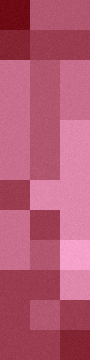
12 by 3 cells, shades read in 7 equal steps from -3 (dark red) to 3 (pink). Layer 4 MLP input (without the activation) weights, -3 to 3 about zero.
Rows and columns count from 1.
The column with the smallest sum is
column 1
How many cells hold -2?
2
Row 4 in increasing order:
0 1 1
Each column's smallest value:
-3 -1 -2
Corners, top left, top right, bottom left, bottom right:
-3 0 -1 -2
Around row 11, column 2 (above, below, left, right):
-1 -1 -1 -1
